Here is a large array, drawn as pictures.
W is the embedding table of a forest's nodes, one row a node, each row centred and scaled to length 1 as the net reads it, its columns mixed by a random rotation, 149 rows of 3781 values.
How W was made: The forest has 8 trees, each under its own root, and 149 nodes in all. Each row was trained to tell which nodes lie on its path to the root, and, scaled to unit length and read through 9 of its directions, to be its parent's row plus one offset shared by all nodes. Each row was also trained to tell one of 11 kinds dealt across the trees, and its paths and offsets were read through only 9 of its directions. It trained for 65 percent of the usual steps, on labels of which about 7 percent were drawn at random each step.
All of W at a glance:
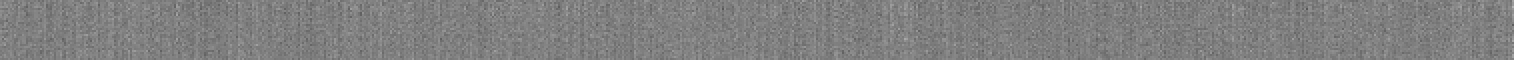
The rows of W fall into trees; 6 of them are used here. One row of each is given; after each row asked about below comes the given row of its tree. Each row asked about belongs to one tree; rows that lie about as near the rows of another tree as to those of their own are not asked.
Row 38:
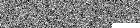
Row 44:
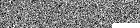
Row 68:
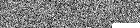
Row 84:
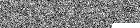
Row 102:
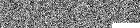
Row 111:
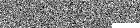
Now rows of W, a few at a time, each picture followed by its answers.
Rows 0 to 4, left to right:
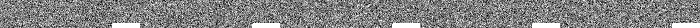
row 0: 38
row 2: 102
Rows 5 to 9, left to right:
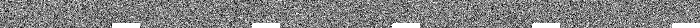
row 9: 38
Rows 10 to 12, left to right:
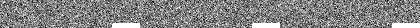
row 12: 38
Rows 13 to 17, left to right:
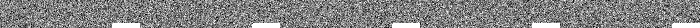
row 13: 38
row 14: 44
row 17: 84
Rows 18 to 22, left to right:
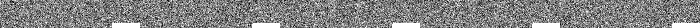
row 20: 102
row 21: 102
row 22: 38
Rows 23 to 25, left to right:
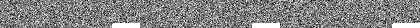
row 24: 38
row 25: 84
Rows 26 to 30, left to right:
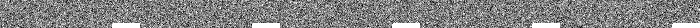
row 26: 38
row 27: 111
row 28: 68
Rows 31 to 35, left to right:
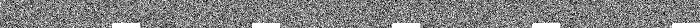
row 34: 102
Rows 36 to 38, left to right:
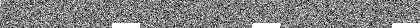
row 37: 84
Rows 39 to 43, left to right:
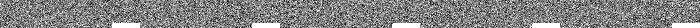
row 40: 111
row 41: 68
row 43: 111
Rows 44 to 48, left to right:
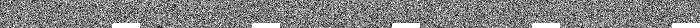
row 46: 84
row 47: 38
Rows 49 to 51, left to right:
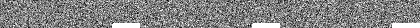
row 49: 68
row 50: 38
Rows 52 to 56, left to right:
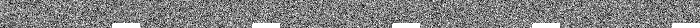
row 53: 102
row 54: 68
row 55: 102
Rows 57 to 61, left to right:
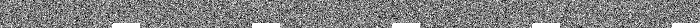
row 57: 44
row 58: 111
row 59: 102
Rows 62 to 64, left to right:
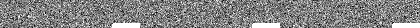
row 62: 38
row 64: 68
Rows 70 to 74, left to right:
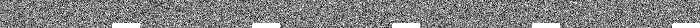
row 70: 102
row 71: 102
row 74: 68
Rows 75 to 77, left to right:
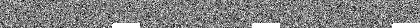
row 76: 84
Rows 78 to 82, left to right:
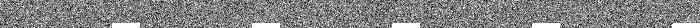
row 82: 44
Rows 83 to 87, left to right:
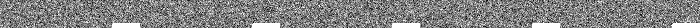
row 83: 102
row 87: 44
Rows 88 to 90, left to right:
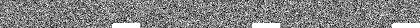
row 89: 38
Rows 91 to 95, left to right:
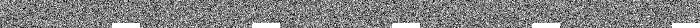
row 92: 102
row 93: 38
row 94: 84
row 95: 38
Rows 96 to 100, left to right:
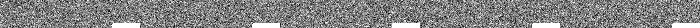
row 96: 102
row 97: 84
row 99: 38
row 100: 84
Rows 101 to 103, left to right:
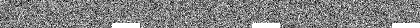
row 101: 38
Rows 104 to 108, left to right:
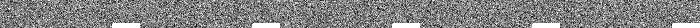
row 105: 84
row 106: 84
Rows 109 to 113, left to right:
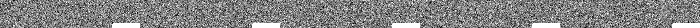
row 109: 68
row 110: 38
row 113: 68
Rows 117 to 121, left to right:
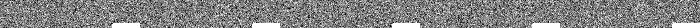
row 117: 44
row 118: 102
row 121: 102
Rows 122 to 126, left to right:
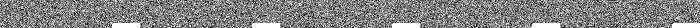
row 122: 111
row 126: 84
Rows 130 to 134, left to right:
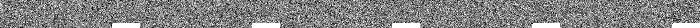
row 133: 44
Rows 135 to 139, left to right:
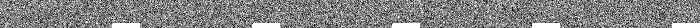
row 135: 38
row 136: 44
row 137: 111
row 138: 38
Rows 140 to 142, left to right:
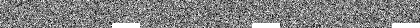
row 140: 38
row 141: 102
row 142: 84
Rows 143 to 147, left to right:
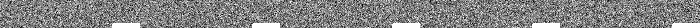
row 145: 68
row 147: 84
